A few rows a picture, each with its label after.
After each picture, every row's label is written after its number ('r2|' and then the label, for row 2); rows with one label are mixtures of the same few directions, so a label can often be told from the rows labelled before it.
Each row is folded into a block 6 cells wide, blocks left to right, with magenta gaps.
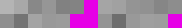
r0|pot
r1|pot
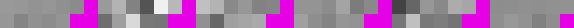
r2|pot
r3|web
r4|pot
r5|web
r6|pot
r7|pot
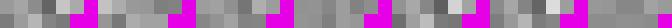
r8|web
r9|pot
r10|web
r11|web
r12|web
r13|web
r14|web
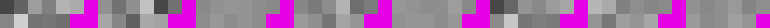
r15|pot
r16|web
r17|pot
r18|web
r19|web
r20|pot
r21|pot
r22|web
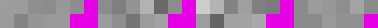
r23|pot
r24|web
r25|pot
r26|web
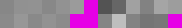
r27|pot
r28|pot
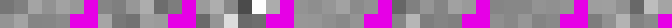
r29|pot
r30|web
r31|web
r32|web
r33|pot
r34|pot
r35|web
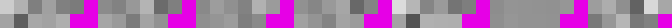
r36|pot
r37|web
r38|web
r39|web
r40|pot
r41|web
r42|web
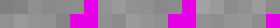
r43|pot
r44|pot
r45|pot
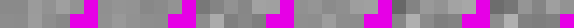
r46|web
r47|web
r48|pot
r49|web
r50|pot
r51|pot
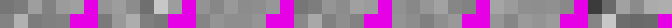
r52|pot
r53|web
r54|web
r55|pot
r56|web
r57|pot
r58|pot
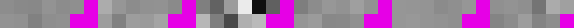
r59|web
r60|pot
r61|web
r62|pot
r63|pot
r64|web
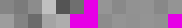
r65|web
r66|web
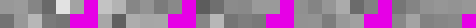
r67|web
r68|pot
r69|pot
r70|web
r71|pot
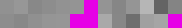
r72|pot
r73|web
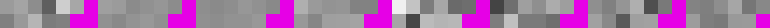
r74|web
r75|pot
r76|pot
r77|pot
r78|pot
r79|pot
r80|web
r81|web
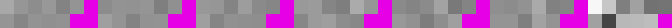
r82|pot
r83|web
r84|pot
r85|web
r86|web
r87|web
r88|pot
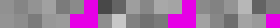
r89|web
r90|pot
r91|web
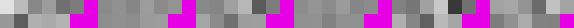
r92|pot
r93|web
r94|web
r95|web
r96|web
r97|web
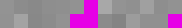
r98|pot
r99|pot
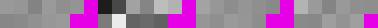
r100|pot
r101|pot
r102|pot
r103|pot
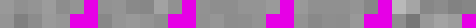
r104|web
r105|web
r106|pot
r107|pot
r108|pot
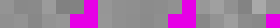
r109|web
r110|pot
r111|web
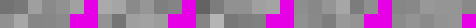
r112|pot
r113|pot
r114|pot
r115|web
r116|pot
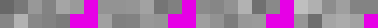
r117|pot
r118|web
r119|web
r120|pot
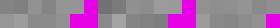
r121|pot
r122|pot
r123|web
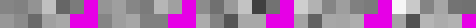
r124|web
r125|web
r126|web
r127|pot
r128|pot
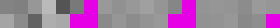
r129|web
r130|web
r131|web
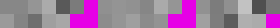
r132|web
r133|web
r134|web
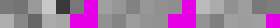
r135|web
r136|pot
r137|pot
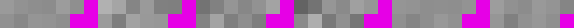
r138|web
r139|pot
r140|pot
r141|pot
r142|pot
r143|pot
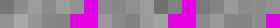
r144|pot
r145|web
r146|pot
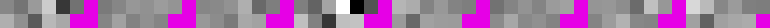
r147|web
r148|pot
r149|web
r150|web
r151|pot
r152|pot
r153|web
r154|pot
